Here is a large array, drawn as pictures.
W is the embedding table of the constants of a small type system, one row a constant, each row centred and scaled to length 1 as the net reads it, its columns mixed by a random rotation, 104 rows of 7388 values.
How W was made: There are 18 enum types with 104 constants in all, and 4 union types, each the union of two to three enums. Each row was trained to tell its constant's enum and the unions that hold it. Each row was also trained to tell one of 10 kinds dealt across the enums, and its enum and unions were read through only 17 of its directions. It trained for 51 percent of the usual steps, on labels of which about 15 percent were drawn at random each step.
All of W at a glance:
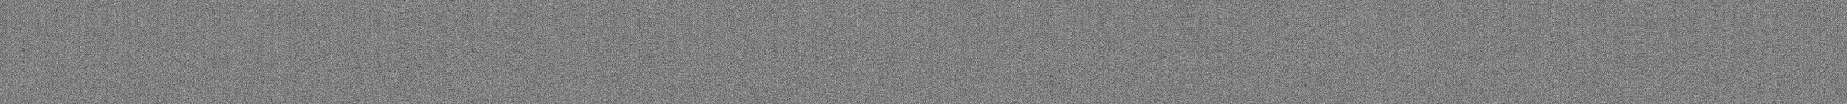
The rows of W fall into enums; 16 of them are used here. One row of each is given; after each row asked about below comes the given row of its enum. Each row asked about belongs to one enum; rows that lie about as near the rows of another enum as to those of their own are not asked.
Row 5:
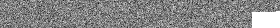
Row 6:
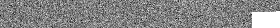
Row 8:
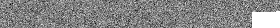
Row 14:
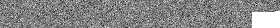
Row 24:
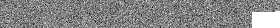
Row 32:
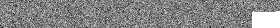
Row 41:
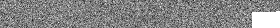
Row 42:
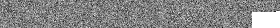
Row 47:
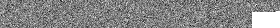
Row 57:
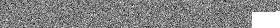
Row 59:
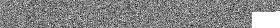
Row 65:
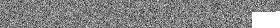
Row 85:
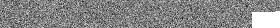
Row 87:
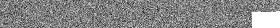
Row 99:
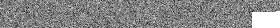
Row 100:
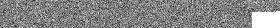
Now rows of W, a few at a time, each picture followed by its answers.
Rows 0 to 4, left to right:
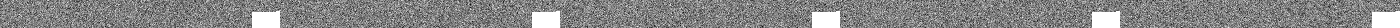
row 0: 32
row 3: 32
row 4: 14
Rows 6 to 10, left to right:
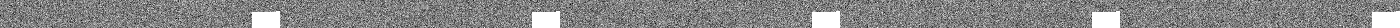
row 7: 41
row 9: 41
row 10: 5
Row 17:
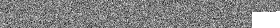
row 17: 47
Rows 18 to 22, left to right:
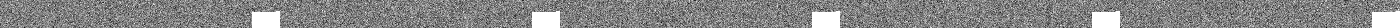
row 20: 5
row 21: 85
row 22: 24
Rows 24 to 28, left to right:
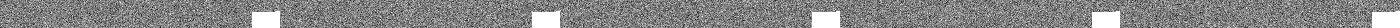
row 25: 5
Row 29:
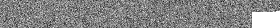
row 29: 32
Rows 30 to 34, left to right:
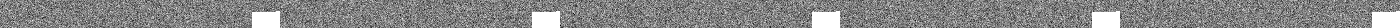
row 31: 42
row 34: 8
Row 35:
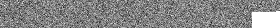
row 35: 6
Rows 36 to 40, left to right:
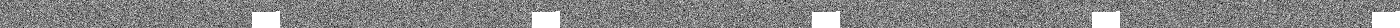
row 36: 57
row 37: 14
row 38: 57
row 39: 65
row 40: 85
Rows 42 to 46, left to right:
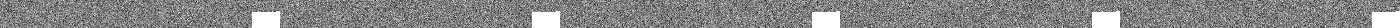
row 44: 85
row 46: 42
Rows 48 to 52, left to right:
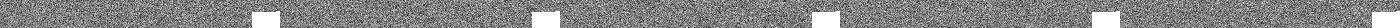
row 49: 6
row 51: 32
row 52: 99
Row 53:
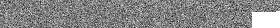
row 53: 57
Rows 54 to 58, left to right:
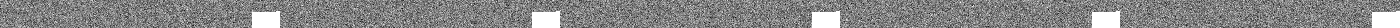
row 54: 42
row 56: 57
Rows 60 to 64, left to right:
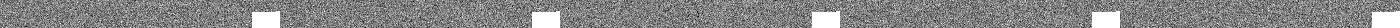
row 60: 99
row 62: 57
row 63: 24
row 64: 5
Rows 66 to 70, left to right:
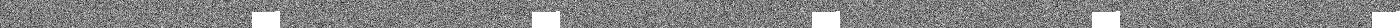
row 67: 100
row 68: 41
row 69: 65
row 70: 85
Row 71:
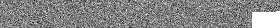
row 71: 85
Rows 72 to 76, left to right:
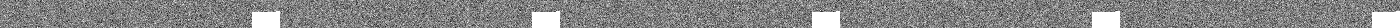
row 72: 24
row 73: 42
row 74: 42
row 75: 14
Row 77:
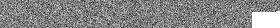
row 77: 41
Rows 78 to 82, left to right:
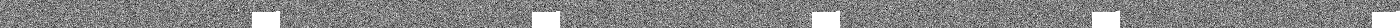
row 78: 59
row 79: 42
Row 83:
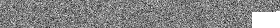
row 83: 65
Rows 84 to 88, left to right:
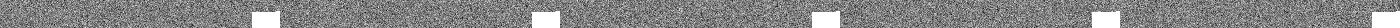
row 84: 59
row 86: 65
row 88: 59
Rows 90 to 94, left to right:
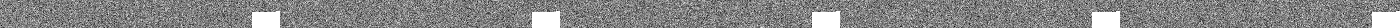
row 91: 14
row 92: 85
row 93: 59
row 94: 32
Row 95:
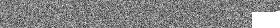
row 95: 99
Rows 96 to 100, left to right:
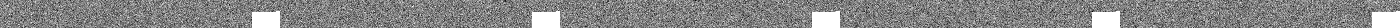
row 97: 57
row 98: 14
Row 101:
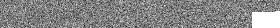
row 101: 99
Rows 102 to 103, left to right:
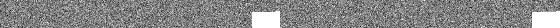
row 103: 32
